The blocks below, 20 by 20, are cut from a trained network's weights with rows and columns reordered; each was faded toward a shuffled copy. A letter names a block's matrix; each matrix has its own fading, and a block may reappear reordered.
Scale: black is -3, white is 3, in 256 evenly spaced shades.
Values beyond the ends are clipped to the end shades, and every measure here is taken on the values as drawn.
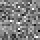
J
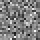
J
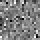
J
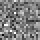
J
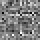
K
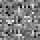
K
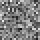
J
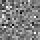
J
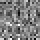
K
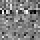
K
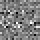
K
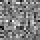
K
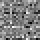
K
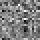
K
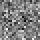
J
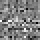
K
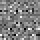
K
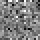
K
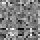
K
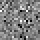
J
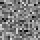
J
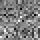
K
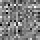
K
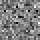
J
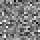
J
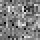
K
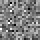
J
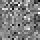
K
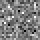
J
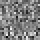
K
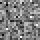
J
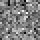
K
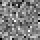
J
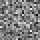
J
